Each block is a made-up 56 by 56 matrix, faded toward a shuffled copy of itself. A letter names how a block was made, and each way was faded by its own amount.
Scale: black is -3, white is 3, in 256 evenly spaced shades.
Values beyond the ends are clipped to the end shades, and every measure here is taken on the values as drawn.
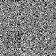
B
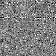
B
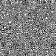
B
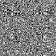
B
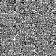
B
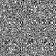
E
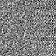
E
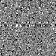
B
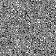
B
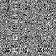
E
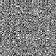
E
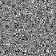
B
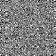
B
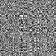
E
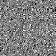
B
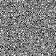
B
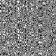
E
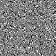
B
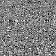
B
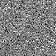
B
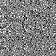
B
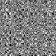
E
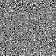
B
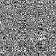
E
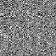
E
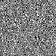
B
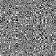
E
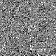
B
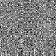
E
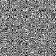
E
